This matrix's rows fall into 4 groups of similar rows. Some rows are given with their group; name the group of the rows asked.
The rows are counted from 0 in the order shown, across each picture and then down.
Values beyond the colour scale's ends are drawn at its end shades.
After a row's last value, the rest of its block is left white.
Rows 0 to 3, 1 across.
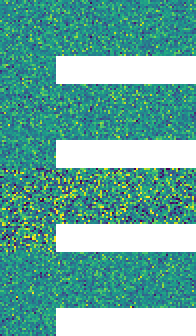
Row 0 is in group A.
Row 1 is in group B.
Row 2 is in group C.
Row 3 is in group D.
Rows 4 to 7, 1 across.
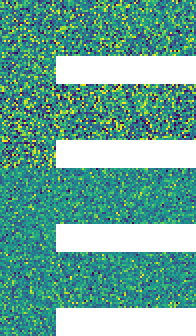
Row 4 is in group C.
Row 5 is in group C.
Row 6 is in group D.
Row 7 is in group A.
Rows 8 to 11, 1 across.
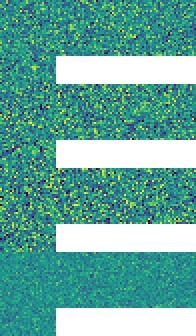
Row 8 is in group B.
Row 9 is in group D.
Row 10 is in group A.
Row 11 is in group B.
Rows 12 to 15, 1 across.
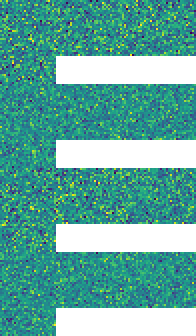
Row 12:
D
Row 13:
B
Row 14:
C
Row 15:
C
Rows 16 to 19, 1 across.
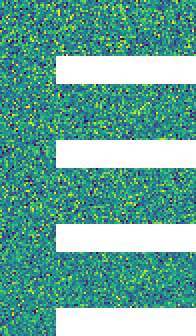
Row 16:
C
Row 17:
D
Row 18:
B
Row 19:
D
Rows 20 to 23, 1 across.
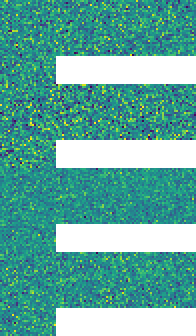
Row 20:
D
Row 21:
A
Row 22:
C
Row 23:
C
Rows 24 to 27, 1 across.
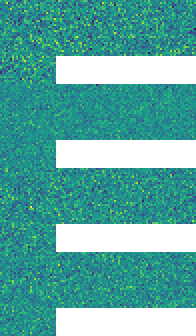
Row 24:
A
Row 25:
D
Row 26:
A
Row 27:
A
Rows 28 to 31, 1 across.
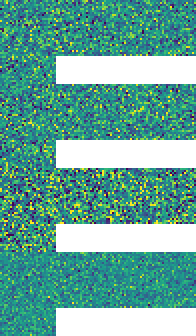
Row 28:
A
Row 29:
D
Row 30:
A
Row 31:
A
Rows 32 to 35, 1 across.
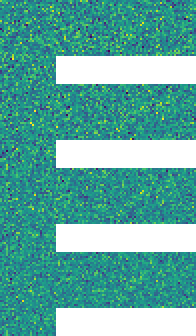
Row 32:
A
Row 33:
D
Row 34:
D
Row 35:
D
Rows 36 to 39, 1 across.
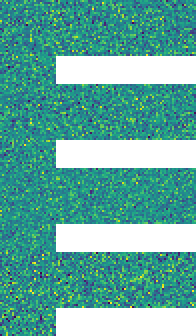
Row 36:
A
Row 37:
A
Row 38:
B
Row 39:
D
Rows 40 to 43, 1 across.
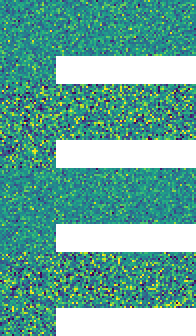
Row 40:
B
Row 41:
B
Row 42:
C
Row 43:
A
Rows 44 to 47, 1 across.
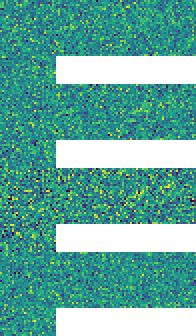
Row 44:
C
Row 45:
D
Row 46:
D
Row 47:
A
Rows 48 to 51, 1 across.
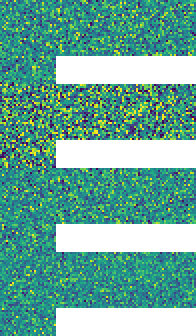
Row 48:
B
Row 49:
D
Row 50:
B
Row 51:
C
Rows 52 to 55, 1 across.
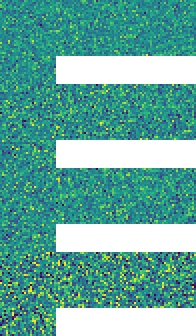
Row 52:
B
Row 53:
C
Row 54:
C
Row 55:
D
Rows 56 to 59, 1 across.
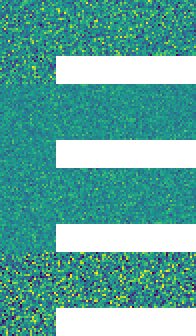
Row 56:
B
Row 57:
A
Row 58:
B
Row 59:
D
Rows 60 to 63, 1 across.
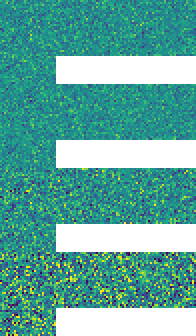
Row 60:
A
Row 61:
B
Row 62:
A
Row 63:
C
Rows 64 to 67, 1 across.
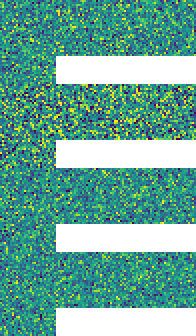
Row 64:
C
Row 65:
B
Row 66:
D
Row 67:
D
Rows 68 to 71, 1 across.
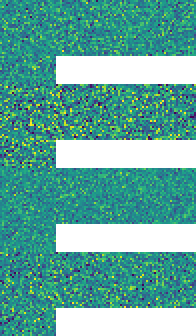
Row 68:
B
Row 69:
A
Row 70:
C
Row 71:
A
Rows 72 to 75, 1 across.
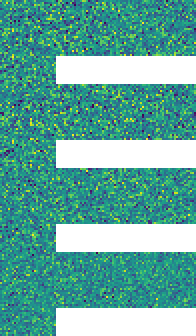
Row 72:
A
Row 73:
A
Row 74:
B
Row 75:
C
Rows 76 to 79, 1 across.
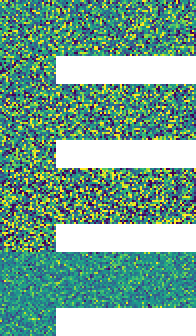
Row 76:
D
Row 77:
B
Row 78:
A
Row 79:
B
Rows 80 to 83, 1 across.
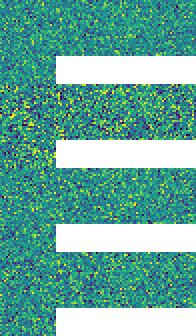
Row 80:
B
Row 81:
C
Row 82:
B
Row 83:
B
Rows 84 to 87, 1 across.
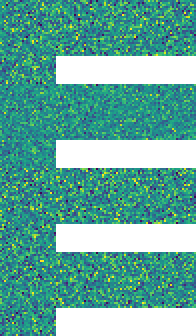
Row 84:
B
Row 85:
B
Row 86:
B
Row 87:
B
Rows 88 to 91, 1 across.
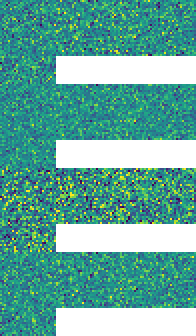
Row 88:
B
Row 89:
B
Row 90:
C
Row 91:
B
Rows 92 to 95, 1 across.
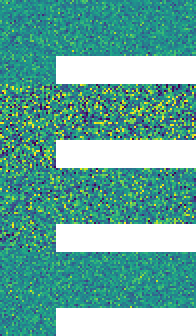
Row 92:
A
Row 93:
D
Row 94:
A
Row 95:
D
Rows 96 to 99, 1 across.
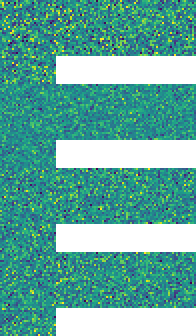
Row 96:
C
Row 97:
B
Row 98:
B
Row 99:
C
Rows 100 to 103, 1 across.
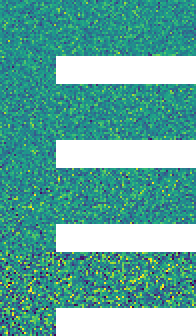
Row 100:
B
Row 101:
B
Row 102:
D
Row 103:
D
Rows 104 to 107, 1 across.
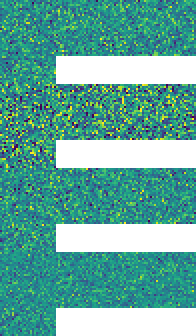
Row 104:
C
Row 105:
D
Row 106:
A
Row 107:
D
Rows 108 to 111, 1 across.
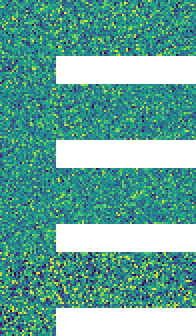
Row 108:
B
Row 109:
A
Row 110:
D
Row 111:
A
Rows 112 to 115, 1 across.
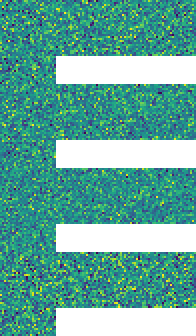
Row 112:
B
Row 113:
C
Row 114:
D
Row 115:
B
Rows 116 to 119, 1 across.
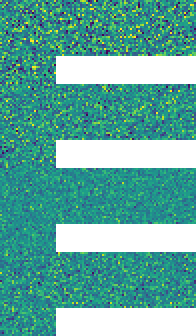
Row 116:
B
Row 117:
D
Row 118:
B
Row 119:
A
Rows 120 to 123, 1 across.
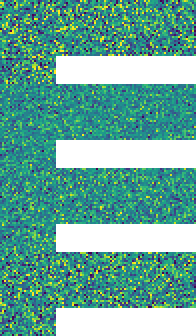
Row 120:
C
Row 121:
A
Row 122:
C
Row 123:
B
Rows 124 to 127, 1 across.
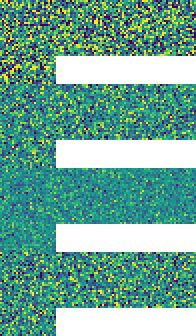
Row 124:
D
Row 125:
B
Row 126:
A
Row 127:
B
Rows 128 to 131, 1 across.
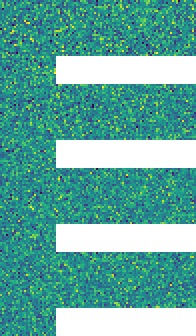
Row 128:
C
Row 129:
A
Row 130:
D
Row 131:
B
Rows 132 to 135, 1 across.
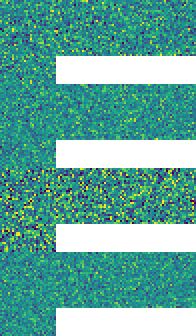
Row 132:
A
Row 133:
B
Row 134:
D
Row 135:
B
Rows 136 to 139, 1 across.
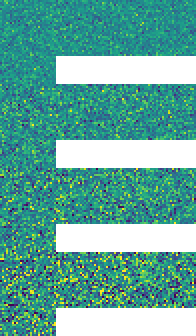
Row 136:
A
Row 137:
B
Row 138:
C
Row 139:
C
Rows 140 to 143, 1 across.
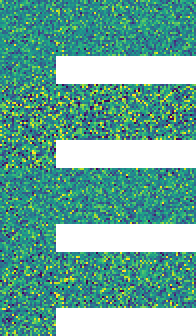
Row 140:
C
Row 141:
B
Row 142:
D
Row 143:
C
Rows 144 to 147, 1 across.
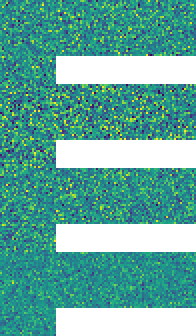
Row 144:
B
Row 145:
A
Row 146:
C
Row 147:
A
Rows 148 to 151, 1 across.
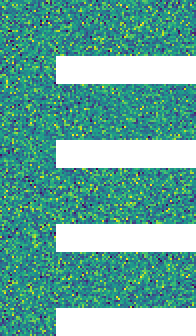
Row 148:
D
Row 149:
A
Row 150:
B
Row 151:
D
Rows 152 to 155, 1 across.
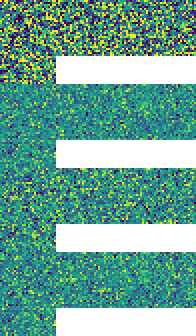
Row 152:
A
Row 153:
C
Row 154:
B
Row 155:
C
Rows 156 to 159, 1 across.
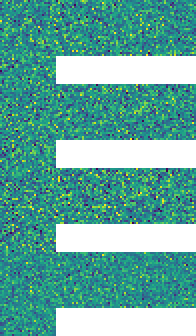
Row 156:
A
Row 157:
D
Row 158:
D
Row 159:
A
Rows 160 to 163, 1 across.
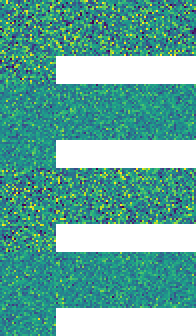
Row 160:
A
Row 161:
C
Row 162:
C
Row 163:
C
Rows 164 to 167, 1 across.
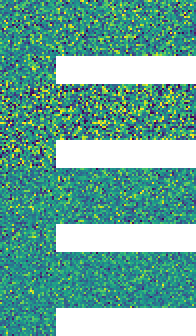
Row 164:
B
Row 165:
D
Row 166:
D
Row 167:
D
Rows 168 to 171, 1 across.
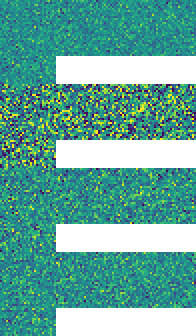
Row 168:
D
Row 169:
D
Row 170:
D
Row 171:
C
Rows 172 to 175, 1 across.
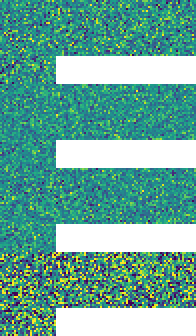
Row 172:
D
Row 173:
B
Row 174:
A
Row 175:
C
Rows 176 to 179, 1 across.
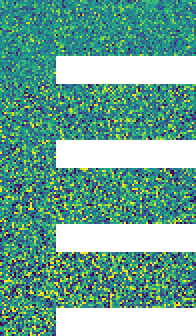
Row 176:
C
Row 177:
B
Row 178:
A
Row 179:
A
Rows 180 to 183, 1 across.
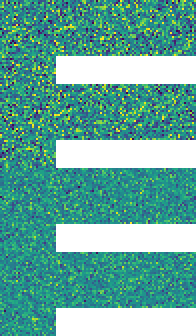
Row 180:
C
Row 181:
D
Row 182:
A
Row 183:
B
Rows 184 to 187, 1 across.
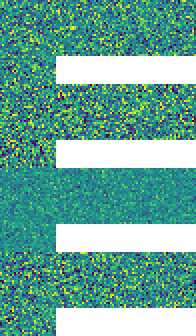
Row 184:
C
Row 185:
D
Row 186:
A
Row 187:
A
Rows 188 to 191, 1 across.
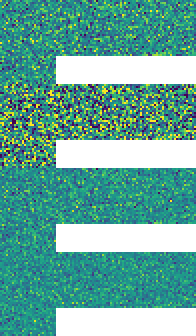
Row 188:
B
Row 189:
A
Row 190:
B
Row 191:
A
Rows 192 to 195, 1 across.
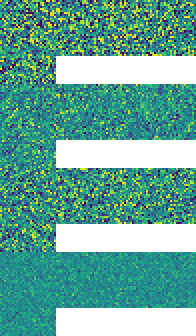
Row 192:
B
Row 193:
C
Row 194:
B
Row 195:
B
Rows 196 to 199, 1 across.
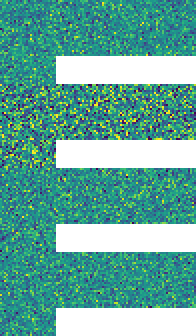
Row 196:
A
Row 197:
B
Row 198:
D
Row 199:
B
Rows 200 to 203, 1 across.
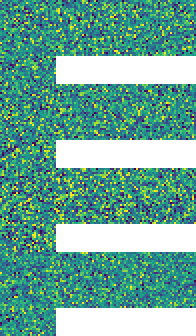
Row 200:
B
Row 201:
D
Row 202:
C
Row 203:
A
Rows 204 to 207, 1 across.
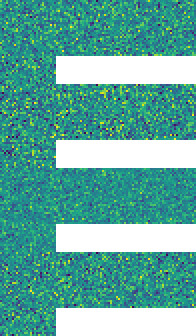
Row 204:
B
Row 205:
C
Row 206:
A
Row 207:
D
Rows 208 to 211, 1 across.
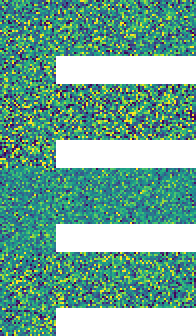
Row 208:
D
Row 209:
D
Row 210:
D
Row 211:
C
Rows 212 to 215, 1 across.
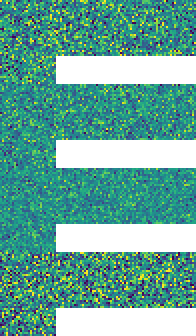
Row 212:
A
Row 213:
C
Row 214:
B
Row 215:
D
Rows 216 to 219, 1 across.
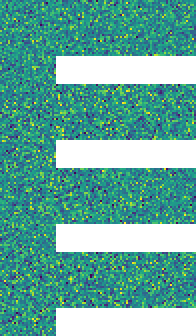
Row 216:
B
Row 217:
C
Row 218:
A
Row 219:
B
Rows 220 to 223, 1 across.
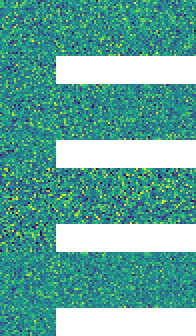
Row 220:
C
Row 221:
A
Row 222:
D
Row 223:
A
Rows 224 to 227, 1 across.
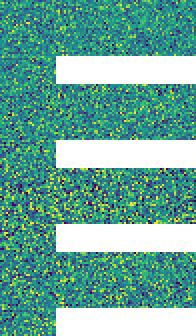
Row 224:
C
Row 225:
D
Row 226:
A
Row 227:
C
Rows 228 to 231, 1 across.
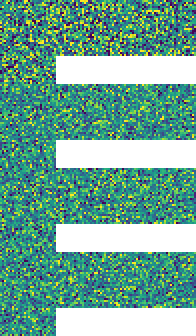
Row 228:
A
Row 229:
D
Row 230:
B
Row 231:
B
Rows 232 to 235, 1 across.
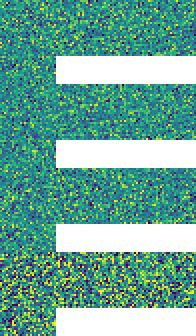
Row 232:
B
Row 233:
B
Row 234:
A
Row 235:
C
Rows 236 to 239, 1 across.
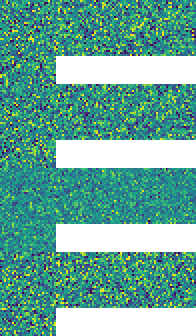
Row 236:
D
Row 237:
D
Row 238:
A
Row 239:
C
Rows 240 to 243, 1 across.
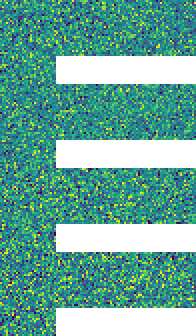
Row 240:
A
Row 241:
C
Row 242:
B
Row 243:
D
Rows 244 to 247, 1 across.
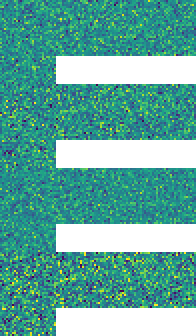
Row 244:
B
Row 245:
C
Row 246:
A
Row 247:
C
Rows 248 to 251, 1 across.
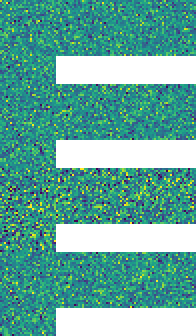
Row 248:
A
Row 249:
D
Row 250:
D
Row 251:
D
